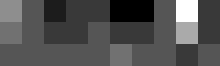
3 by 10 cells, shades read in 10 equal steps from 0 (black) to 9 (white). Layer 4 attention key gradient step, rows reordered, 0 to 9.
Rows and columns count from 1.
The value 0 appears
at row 1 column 6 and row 1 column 7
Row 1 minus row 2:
1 0 -1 0 -1 -2 -2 0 3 0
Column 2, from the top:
3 3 3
